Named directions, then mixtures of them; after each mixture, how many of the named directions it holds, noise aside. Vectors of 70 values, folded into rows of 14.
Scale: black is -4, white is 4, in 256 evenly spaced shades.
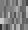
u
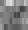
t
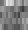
one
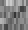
two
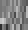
one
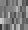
one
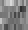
two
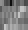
one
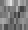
two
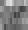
one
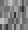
two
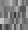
two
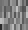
one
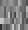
one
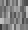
one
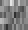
two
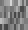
two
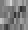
two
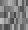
two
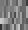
one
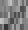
two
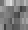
one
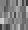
one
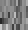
one
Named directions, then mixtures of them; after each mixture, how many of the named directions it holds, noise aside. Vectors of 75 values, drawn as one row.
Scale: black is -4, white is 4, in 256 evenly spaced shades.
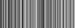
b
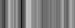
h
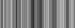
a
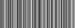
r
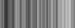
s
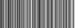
two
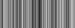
two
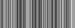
three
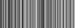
one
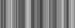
two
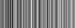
two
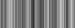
two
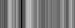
one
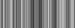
one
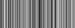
three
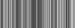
two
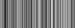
two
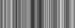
one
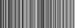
one
